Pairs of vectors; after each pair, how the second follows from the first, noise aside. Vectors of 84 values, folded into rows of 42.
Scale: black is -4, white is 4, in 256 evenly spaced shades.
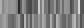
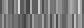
sign-scrambled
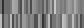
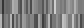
copied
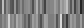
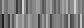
reversed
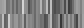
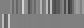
partly zeroed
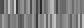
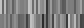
reversed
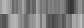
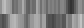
copied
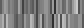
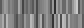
copied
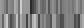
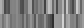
reversed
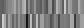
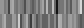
reversed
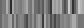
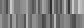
sign-scrambled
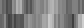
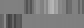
partly zeroed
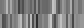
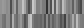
reversed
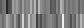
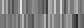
reversed
